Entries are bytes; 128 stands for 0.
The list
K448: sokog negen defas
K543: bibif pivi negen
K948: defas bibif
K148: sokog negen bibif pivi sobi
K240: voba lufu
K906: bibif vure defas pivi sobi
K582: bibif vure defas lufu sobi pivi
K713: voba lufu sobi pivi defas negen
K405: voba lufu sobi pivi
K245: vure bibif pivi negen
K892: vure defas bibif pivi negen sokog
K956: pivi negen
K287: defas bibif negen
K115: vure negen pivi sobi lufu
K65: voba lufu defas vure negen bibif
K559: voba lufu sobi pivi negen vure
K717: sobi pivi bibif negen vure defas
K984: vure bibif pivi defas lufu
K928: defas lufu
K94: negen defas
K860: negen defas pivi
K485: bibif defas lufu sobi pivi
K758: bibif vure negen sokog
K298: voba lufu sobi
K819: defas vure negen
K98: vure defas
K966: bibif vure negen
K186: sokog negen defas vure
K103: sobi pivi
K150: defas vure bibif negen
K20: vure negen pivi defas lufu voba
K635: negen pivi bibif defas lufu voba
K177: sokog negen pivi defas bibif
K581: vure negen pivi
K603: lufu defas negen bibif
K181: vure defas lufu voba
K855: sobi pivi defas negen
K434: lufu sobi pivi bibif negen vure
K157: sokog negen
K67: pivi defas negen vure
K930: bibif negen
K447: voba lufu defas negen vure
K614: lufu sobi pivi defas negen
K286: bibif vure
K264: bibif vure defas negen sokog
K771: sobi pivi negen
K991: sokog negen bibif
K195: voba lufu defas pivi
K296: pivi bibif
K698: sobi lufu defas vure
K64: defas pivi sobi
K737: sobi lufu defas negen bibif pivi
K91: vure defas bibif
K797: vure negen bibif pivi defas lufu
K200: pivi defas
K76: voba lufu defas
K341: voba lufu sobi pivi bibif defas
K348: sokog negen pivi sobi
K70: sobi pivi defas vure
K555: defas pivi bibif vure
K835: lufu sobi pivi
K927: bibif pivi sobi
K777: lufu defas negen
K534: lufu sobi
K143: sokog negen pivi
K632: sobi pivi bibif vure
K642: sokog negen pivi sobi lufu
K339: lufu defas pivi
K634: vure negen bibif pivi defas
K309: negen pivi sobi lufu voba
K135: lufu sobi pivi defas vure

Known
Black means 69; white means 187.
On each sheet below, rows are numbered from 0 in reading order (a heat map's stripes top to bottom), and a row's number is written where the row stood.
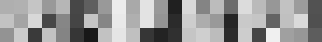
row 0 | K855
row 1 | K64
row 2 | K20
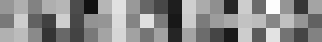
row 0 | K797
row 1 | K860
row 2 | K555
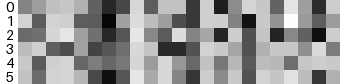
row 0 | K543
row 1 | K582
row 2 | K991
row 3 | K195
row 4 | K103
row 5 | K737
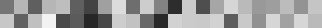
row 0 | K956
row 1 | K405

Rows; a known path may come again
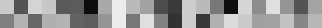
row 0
K582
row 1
K956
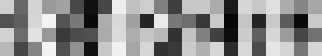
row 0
K485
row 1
K758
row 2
K906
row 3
K115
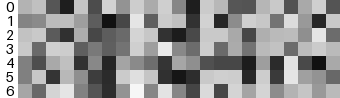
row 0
K200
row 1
K543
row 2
K195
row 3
K103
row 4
K286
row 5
K20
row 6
K771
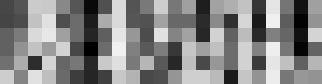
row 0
K930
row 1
K966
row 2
K991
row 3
K603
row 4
K581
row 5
K341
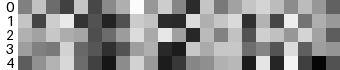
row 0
K860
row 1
K298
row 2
K855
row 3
K240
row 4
K65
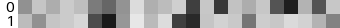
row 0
K143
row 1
K614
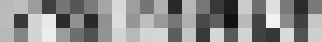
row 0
K555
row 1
K632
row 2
K348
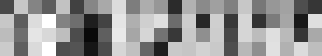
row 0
K94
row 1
K148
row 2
K737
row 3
K405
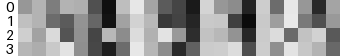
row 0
K797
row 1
K984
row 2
K64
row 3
K713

